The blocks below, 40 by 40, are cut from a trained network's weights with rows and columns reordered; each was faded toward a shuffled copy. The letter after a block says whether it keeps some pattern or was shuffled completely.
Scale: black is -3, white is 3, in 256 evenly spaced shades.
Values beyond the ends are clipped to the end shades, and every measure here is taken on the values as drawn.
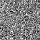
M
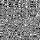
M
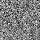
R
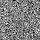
R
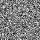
M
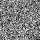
R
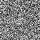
R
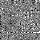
M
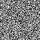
R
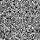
M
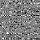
M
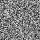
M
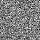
M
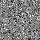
R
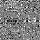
M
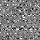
M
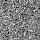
R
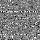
M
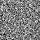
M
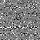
M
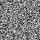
R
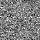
M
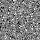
R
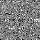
M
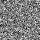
R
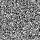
R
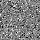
R
